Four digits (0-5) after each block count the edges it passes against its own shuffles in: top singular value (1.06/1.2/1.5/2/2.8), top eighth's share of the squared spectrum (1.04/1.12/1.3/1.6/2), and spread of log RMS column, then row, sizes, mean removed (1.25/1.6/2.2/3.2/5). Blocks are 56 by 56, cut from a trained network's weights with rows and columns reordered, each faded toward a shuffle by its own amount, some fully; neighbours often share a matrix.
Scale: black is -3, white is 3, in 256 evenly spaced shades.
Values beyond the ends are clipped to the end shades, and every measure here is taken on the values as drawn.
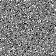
0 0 0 0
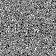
0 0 0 0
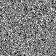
0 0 0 0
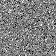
0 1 0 0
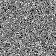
0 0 0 0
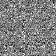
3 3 2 0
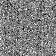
1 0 0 0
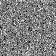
0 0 0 0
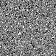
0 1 0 0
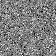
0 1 0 0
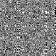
3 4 2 2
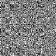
3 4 3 1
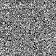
2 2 2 0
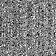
3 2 0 1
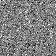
0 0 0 0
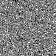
0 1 0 0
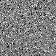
0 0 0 0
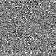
3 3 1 1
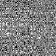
3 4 3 1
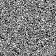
2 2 0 0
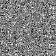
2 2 2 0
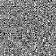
2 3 2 1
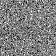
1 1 0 0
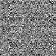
3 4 2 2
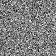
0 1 0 0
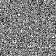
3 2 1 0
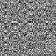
4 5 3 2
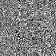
3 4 2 1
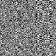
4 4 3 1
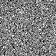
1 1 0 0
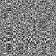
4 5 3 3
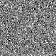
2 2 0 0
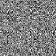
3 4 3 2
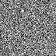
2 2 0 0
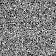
1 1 0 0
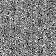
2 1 0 0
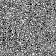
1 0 0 0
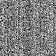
2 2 0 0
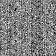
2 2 0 0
